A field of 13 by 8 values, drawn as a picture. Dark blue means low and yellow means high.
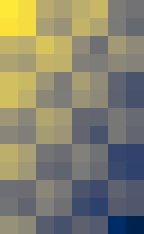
There is an overall slope up to the top left. The bottom right is the ninth with the lowest average. A checkerboard runs through the table. Neither half mirrors the other.
